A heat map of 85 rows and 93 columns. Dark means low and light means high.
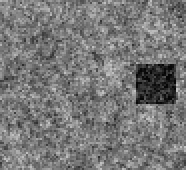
Odd patch: lower, in the middle right. Stripes: none. Ninth with the lowest average: middle right. Grain: blotchy.
